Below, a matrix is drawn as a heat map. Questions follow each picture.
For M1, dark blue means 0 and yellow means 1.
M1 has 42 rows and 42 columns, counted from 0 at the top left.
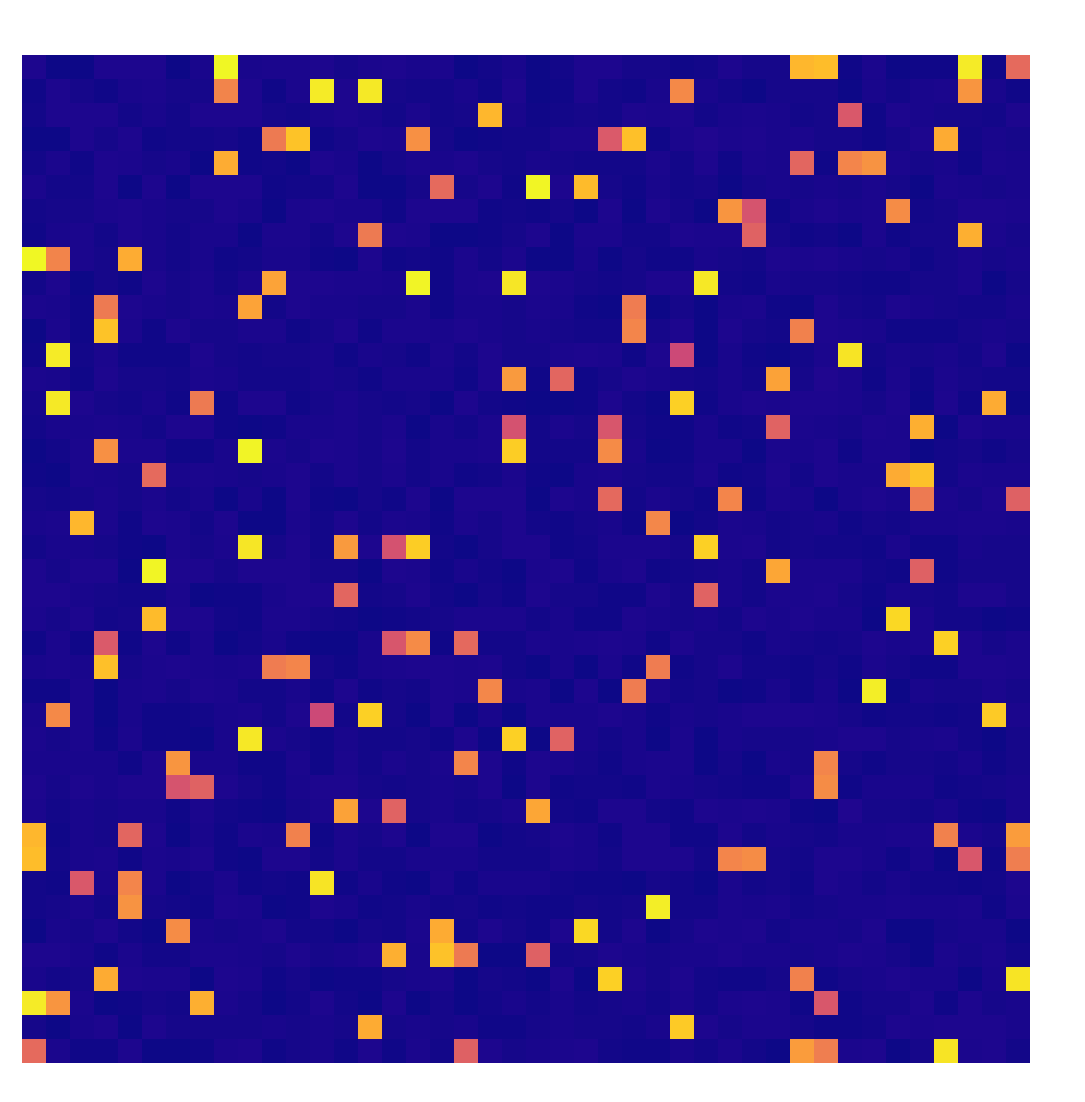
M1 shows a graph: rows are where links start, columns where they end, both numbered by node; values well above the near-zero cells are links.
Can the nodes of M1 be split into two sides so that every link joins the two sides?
no
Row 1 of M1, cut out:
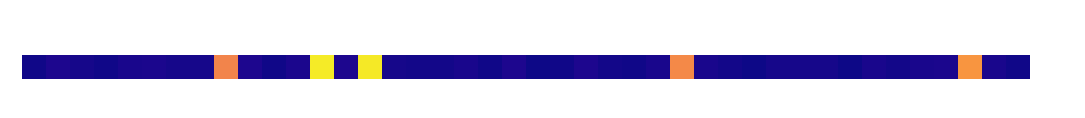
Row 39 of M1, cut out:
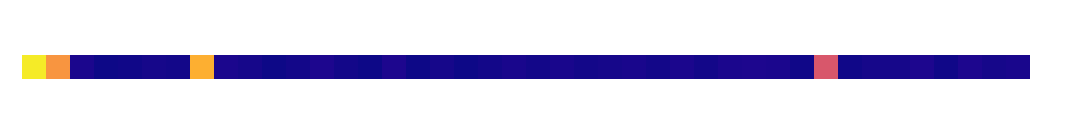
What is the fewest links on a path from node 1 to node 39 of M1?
1
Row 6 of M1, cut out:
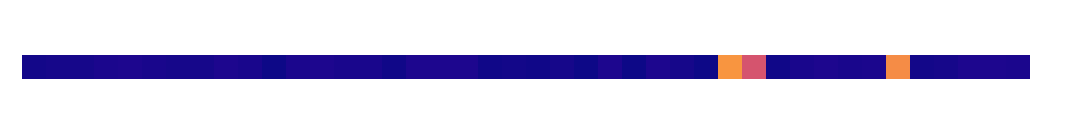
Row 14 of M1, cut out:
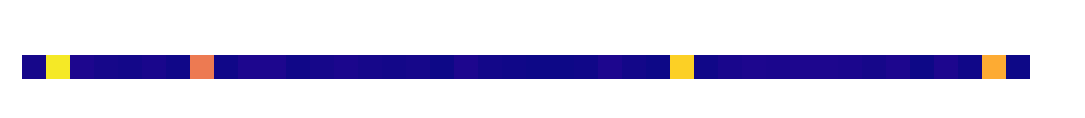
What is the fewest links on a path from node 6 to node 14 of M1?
3
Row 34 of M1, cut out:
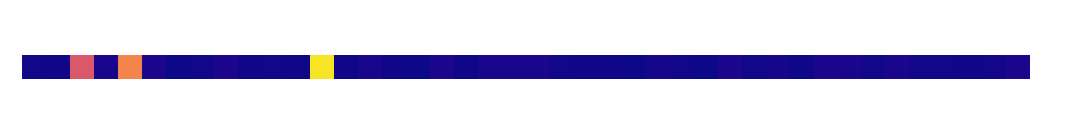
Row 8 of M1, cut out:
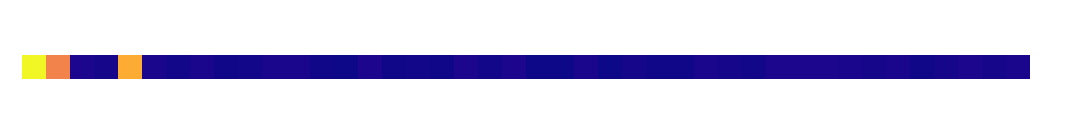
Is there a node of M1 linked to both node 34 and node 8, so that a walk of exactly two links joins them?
yes
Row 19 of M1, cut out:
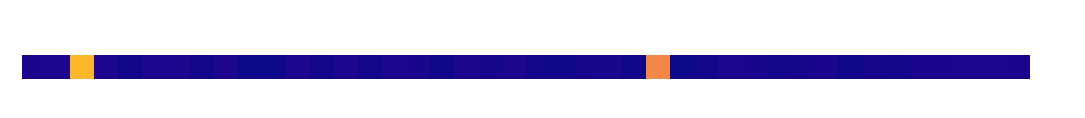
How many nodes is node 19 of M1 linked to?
2
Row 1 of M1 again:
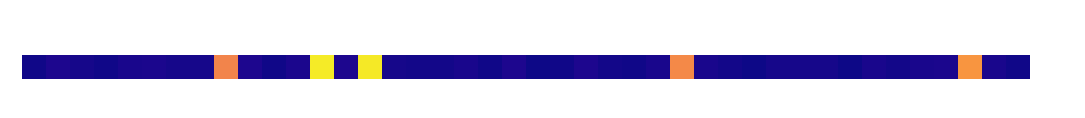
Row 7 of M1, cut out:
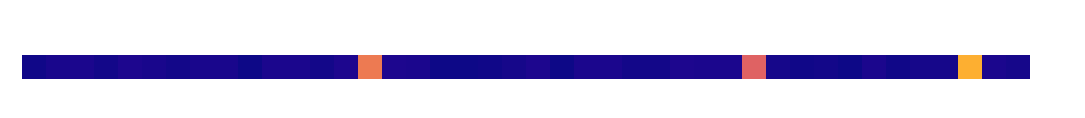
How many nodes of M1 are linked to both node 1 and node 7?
2
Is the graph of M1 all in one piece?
yes
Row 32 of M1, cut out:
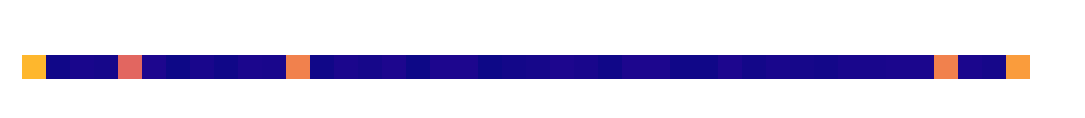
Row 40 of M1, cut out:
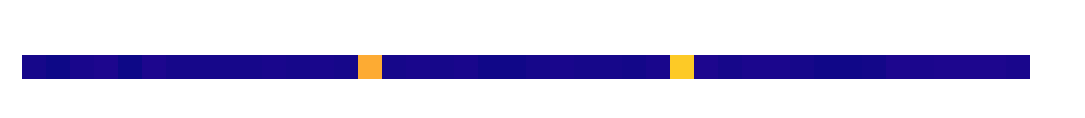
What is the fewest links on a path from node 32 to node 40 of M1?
5
